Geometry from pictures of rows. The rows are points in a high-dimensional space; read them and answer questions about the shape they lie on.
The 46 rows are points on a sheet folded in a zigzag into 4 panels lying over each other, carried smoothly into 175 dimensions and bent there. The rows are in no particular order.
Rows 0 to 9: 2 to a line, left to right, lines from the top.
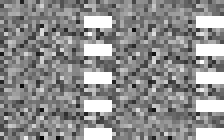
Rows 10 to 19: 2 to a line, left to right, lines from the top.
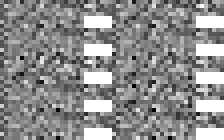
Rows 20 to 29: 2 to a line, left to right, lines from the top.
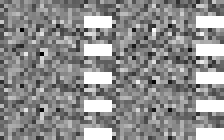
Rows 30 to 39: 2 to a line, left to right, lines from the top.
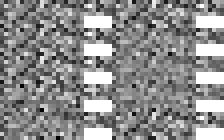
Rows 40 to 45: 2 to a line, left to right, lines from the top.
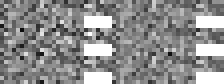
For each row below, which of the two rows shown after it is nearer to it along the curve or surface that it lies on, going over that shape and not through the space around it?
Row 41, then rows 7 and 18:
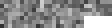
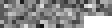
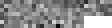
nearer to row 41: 18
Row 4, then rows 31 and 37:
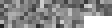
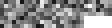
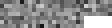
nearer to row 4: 31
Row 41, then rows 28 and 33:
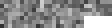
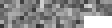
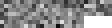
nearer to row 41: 28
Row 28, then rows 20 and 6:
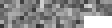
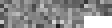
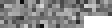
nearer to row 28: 20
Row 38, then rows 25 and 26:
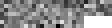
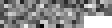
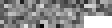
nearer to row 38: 25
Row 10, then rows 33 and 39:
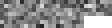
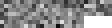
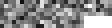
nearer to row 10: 39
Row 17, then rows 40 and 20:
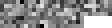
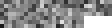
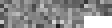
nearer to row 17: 20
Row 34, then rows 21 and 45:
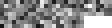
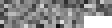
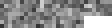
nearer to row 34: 21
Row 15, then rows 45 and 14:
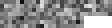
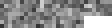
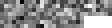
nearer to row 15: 14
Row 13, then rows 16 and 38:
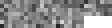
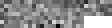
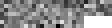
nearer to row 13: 16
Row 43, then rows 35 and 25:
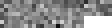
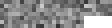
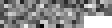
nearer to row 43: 35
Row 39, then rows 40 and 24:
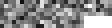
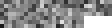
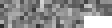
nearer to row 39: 40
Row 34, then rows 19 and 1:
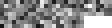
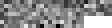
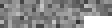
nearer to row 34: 19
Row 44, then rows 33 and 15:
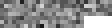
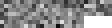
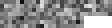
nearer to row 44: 15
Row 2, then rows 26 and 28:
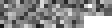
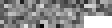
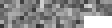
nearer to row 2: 26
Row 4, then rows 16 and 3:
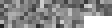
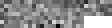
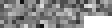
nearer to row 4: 16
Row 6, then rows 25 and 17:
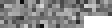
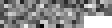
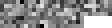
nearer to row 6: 17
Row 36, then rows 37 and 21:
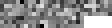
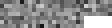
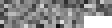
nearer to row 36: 37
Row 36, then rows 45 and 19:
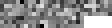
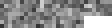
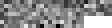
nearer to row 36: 45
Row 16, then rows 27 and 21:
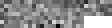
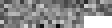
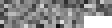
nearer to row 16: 27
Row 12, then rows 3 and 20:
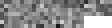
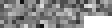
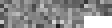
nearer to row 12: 20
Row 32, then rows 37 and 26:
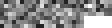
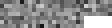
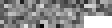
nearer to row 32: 26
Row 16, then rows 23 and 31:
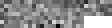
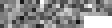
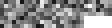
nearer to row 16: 31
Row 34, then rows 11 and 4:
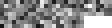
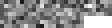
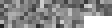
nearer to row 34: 11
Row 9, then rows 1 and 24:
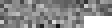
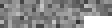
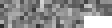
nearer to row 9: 24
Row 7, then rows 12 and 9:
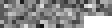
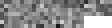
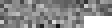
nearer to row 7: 12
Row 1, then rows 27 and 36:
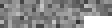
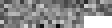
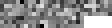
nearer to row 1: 36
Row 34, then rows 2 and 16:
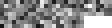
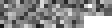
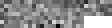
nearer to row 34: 2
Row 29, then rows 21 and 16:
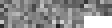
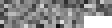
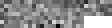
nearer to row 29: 16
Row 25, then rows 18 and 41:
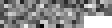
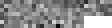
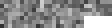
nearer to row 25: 18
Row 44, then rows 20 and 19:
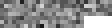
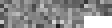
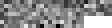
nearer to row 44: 20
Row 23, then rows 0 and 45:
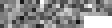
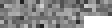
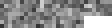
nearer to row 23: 0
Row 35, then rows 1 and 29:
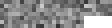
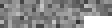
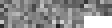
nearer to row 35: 29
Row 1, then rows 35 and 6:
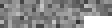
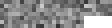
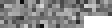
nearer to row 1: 6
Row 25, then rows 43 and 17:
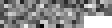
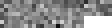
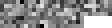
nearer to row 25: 43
